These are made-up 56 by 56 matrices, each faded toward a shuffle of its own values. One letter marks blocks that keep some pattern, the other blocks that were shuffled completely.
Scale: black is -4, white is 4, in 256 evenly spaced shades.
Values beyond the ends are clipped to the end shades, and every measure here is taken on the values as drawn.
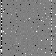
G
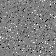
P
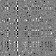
G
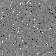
P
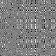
G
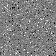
P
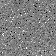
P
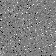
P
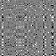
G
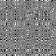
G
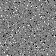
P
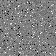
P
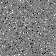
P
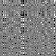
G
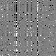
G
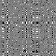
G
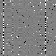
G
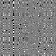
G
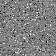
P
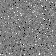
P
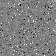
P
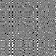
G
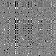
G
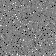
P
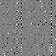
G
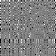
G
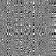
G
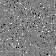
P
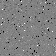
P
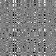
G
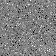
P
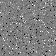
P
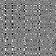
G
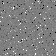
P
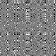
G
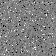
P
